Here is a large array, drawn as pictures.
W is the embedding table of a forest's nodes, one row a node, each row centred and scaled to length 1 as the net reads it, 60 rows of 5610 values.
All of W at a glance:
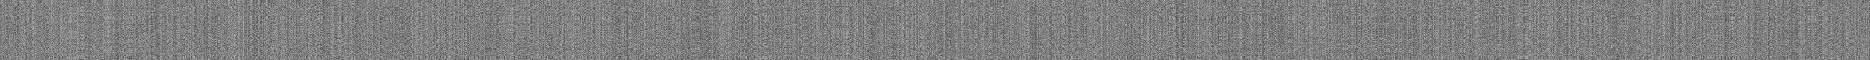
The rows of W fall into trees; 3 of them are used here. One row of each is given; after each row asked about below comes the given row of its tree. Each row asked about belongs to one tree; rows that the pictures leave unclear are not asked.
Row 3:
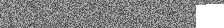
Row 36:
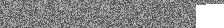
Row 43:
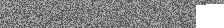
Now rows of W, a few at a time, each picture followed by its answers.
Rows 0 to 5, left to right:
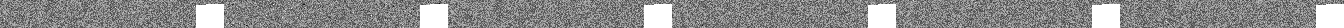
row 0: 36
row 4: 36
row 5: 36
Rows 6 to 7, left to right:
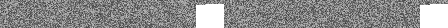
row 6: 3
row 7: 43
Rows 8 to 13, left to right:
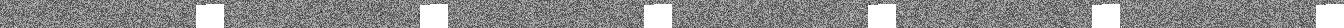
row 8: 43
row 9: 36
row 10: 43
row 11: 3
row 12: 36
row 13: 43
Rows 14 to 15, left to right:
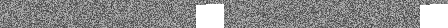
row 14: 3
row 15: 43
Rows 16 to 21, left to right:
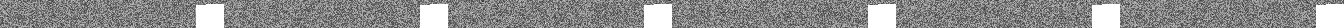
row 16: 36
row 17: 36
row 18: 36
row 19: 36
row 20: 43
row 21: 36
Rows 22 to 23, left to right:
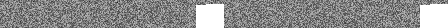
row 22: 36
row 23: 3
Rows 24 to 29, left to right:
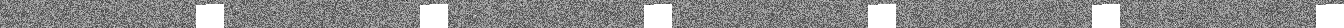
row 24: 43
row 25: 3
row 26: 36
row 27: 3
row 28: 36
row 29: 36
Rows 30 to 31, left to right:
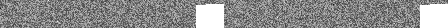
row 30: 43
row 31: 36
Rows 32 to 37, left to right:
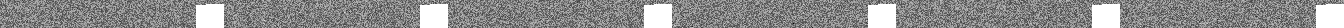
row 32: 43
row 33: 36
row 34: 43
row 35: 3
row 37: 43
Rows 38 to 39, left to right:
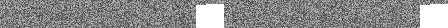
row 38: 43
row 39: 3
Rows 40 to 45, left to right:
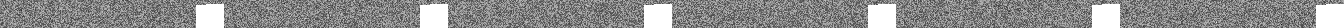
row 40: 36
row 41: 3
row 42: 36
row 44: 3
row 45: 43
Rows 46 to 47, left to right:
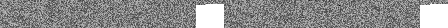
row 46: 36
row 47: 43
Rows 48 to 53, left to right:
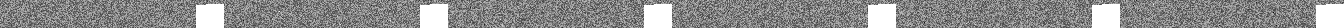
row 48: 3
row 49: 3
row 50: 36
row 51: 3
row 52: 36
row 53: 43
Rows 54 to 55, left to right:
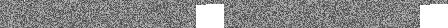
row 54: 36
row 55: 3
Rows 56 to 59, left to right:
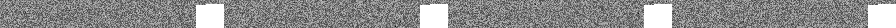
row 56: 43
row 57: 43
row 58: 43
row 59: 36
